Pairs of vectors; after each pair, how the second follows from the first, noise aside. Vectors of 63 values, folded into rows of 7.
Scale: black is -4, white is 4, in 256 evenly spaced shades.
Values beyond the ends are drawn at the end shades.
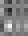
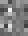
sign-scrambled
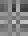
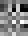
scaled up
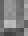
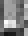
scaled up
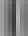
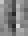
copied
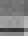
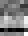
scaled up
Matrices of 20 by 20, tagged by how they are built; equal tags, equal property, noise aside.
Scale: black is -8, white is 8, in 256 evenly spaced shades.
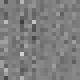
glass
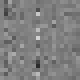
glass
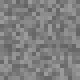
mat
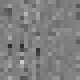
glass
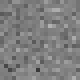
mat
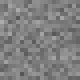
mat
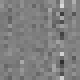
glass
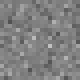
mat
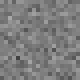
mat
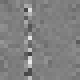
glass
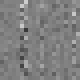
glass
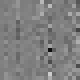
glass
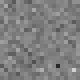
mat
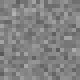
mat
